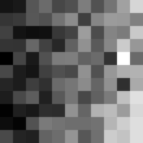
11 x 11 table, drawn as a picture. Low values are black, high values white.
Values change most from cell to cell in the middle right. Overall the values sit about 40% of the way up the scale. There are no regular stripes. In the middle right lies a patch that is rougher than the rest. There is an overall slope up to the right.
